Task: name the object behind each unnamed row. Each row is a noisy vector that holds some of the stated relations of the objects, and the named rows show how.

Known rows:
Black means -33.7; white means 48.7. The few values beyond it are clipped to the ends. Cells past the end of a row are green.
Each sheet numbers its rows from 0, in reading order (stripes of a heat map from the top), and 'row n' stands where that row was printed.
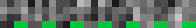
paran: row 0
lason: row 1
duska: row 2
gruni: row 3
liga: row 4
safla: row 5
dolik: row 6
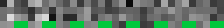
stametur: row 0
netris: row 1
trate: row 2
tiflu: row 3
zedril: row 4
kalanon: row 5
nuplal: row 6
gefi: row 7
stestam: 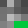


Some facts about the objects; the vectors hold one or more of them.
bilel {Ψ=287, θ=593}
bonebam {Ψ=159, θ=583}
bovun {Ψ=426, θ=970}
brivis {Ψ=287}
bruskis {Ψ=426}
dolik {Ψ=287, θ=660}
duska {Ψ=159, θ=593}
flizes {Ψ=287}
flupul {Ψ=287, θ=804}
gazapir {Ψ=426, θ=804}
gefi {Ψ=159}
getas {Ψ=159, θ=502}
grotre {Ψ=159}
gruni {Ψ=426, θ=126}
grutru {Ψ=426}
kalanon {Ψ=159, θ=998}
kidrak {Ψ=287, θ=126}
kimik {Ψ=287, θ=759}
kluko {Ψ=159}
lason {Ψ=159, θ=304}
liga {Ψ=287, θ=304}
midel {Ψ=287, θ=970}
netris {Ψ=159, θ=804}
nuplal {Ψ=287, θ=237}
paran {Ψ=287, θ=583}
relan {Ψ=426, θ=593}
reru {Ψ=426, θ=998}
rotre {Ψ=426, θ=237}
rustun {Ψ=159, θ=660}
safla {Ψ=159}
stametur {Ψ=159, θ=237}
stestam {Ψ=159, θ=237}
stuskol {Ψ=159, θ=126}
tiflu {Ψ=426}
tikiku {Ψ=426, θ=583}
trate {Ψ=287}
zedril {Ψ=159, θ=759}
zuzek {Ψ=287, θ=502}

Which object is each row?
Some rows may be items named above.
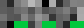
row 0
relan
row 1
getas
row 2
liga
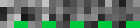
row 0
netris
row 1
flupul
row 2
tikiku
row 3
duska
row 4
relan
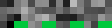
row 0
bilel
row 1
rotre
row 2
kidrak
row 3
bovun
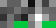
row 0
stuskol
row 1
rustun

